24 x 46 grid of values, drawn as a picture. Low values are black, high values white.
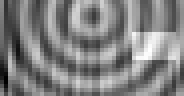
The ninth with the highest average is the middle right. Rings spread out from the top middle. Overall the values sit about 50% of the way up the scale. An odd patch, higher than its surroundings, sits in the middle right.
